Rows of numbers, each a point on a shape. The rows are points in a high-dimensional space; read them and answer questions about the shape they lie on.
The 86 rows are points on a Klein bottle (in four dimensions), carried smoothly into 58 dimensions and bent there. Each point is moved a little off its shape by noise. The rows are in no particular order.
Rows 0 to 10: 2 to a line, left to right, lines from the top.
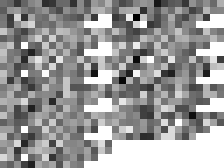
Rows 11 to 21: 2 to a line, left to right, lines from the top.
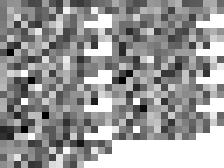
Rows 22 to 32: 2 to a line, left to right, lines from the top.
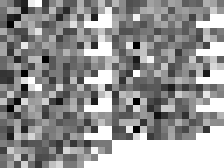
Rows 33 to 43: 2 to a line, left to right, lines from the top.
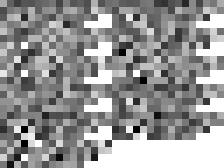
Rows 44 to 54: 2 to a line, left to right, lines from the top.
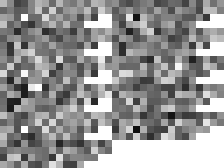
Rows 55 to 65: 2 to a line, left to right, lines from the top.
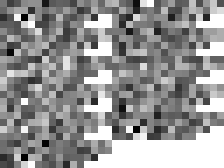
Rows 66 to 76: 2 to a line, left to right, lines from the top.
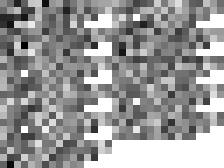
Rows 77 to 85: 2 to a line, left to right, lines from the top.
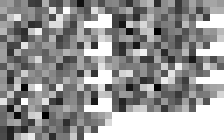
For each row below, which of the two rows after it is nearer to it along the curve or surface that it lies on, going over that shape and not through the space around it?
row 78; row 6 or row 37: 37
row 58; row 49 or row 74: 74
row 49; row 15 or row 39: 15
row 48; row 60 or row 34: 60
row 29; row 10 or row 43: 10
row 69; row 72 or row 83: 83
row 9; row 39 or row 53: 53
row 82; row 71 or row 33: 33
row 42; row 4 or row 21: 21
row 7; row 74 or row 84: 74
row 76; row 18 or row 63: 63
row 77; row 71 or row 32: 32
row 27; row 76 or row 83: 83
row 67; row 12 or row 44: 44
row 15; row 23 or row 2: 2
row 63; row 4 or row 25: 4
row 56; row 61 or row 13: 61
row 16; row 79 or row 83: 83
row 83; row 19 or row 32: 19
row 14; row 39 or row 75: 75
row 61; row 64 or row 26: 26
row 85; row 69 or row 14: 14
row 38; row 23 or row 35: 35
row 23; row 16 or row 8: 8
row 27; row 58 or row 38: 58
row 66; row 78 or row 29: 78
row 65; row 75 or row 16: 16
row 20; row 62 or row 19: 62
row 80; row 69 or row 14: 14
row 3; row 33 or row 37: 33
